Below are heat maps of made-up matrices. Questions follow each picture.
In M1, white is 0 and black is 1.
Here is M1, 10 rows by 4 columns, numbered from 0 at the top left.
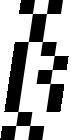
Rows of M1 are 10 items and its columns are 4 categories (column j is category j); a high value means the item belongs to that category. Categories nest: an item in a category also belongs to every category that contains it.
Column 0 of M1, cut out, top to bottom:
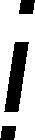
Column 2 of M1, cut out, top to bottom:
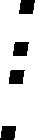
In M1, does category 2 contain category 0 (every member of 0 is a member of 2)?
no
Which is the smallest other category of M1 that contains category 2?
0
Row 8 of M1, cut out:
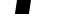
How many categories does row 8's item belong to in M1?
1
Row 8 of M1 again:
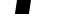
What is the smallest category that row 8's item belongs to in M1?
1
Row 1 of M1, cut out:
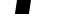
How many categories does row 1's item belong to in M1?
1
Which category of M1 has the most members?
0
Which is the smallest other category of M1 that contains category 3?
0
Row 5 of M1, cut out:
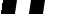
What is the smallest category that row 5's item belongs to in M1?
2
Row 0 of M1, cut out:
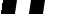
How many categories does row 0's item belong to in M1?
2
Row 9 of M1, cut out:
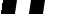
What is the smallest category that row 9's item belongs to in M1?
2
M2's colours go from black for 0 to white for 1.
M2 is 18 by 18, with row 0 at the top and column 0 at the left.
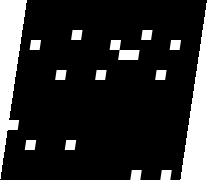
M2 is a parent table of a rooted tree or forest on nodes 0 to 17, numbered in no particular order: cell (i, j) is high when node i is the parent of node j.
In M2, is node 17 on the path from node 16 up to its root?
yes
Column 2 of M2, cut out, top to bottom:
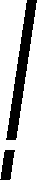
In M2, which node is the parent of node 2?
14
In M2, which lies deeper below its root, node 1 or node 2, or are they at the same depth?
the same depth
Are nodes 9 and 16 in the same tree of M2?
no
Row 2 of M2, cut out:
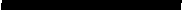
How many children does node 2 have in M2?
0
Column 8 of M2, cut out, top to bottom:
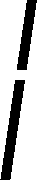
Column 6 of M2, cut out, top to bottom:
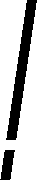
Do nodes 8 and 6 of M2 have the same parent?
no
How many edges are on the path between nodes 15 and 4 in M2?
1
